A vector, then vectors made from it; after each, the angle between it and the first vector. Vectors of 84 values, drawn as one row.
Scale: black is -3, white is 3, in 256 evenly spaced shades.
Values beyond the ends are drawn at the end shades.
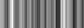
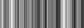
nearly parallel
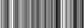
nearly parallel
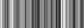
nearly parallel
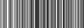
orthogonal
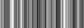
nearly parallel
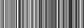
orthogonal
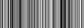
partly opposed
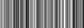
partly aligned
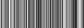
partly aligned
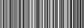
orthogonal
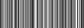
orthogonal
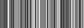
partly opposed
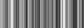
nearly parallel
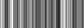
nearly parallel
